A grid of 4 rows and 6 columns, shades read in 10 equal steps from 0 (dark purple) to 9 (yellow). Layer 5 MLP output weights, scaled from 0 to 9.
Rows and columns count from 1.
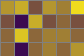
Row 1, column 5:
5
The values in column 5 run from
4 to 5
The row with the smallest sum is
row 2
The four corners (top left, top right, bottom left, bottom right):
6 9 4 6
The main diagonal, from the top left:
6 0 4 5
